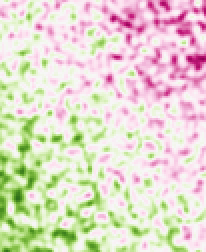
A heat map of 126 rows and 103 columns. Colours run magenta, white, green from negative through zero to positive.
On average the colour sits 50% of the way up the scale. The field is mottled with small blotches. The values follow a bell shape. There are no lone odd cells. The bottom left is the ninth with the highest average. The top right is the ninth with the lowest average. Values rise toward the bottom left. No regular stripes run through it.
